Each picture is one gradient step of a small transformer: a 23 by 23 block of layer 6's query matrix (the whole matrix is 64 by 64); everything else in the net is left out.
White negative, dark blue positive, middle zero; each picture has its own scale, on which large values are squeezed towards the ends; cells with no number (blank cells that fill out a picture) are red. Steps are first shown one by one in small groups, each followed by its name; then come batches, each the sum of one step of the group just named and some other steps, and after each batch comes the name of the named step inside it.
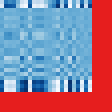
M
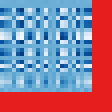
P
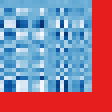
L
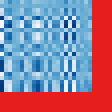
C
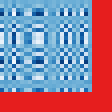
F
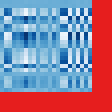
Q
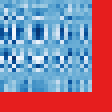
M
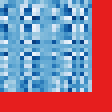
M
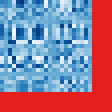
M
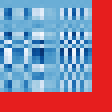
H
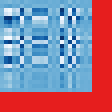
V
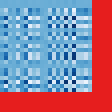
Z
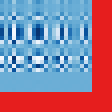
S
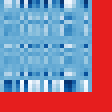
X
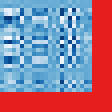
V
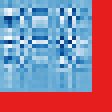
V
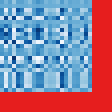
S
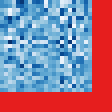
V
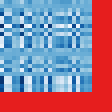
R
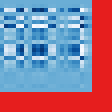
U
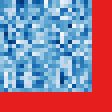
R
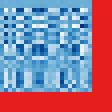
U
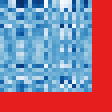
R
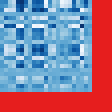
U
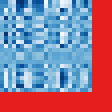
R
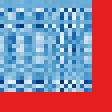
R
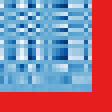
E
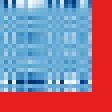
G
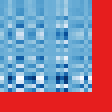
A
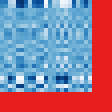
A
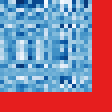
E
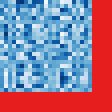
E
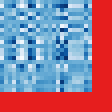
E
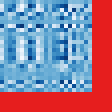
E
